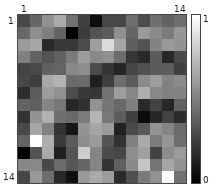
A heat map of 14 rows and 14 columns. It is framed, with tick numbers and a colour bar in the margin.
Slope: none. Roughest part: bottom left. Rings: centred on the bottom right. Odd patch: rougher, in the bottom left. Ninth with the highest average: bottom right.
